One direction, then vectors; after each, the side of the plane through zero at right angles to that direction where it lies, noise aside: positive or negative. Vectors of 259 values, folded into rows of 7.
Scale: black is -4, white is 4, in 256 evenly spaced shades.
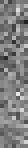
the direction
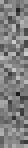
negative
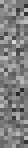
negative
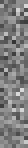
positive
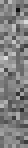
negative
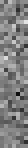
negative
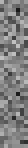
negative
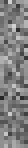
negative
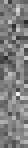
positive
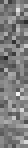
positive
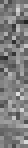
positive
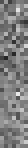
positive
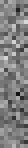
negative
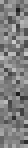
negative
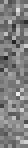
positive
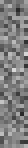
negative
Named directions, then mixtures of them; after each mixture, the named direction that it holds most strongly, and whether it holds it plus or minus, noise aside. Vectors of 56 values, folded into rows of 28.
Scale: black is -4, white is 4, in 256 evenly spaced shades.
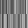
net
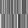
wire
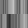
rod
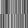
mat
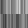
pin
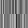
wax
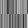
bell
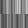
pin, plus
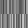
net, plus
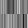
bell, plus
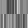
bell, plus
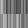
pin, minus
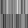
pin, plus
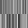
wire, plus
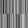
wax, plus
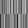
wire, minus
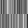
bell, minus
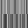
net, minus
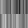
pin, minus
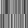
mat, plus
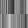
rod, minus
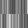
rod, minus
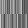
wire, plus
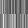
wax, plus
